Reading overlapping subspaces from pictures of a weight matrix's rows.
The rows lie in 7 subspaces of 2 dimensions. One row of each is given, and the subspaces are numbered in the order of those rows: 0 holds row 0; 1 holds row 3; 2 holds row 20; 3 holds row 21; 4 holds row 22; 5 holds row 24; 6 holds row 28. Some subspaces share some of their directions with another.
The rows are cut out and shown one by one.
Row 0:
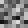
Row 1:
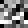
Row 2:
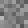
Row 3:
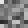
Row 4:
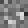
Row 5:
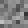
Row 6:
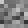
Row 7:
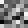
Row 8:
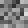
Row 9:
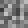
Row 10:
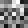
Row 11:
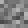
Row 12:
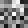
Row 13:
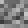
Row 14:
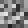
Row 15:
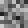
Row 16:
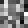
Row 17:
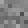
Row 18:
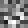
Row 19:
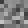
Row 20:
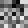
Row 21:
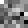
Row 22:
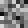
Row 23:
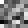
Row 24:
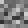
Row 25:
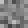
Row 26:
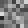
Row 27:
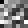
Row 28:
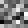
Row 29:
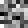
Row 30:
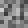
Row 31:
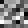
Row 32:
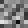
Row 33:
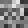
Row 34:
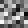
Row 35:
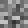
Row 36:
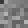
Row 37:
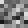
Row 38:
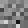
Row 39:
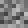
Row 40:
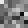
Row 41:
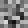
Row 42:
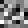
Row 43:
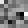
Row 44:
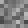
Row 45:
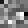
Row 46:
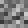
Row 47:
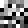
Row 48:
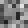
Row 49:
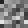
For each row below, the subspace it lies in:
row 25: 1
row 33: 2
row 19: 5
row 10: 2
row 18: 0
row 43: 0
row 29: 4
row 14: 1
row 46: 1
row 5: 6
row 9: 5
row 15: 4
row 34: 1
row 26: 4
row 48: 5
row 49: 6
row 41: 0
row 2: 4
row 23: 1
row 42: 5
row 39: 1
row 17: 3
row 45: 0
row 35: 0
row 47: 3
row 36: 6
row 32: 3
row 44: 4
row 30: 5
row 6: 3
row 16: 6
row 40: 3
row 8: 2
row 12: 2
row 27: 6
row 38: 3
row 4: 0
